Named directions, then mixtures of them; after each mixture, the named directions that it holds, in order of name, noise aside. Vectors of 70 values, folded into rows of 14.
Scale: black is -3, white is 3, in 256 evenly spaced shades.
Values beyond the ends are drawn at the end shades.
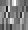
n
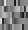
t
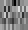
n, t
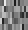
t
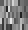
n, t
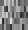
n, t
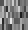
n, t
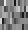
t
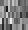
n, t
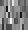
n, t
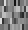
t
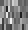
n, t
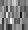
n, t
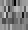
n, t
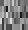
n, t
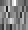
n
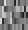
t
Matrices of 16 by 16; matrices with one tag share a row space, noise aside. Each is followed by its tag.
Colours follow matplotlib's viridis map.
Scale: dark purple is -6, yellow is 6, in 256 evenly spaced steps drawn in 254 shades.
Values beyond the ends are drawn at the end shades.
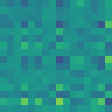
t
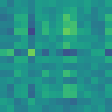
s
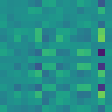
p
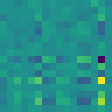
p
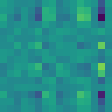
p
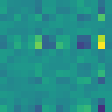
p
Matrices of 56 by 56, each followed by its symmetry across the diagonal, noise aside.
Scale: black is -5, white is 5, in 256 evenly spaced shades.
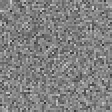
symmetric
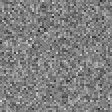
antisymmetric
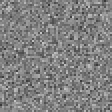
symmetric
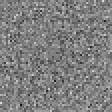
symmetric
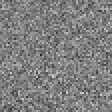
neither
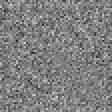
antisymmetric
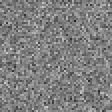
neither
